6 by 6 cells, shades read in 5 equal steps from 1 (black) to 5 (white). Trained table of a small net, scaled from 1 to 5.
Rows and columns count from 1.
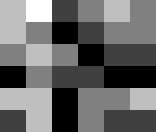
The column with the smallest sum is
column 3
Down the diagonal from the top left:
4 3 3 2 3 2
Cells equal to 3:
11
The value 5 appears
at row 1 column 2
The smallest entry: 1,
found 7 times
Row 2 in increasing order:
1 2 3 3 3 4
